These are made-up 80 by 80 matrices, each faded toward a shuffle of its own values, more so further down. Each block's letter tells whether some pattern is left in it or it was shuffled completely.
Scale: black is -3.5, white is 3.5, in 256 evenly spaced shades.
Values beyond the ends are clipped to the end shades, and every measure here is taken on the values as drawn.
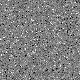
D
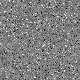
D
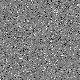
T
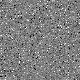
T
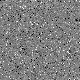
T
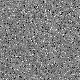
T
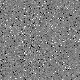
T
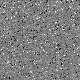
D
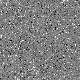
T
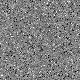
D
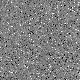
D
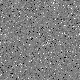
D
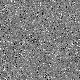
T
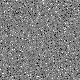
D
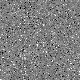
T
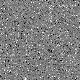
D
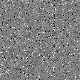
T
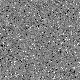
D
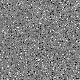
T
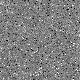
D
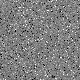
D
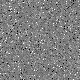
D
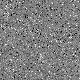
D
